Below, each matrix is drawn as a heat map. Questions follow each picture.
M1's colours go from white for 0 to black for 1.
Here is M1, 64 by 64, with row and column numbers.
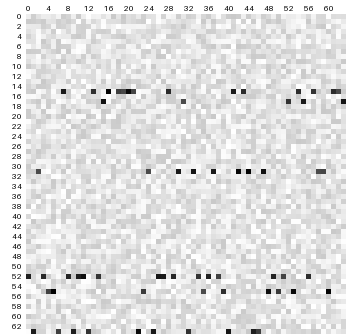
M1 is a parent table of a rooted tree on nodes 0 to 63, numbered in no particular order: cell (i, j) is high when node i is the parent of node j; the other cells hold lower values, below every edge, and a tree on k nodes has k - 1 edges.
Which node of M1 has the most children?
52
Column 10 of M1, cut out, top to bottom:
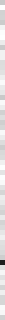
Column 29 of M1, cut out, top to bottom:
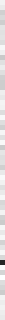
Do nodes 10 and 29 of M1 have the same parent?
yes
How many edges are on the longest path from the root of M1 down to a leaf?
2
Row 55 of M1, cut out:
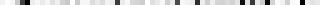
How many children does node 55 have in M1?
9
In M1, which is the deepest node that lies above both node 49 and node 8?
52
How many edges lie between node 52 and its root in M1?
1
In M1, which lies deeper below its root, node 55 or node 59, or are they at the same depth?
node 59
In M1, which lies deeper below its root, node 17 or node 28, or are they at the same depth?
node 28
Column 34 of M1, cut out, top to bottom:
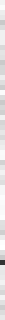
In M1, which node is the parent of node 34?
52
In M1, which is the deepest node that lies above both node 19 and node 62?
15
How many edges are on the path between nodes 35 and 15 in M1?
3
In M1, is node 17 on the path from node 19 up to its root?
yes
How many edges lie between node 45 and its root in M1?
2
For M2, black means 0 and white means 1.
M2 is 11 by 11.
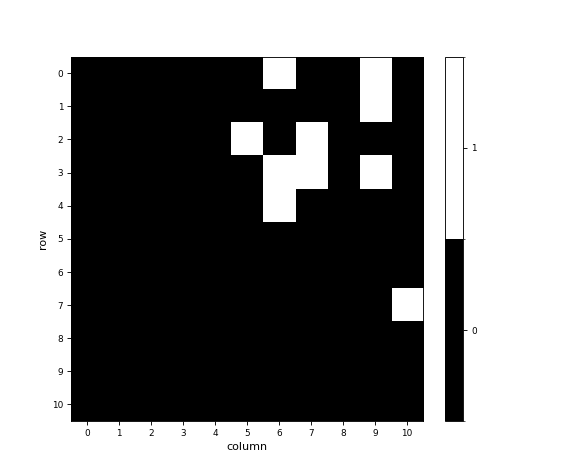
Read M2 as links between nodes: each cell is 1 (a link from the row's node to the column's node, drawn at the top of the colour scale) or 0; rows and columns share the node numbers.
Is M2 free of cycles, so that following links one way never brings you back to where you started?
yes
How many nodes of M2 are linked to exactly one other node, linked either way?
4
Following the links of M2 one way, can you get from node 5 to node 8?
no
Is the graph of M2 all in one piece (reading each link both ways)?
no
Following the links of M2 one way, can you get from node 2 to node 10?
yes
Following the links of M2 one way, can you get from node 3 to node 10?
yes
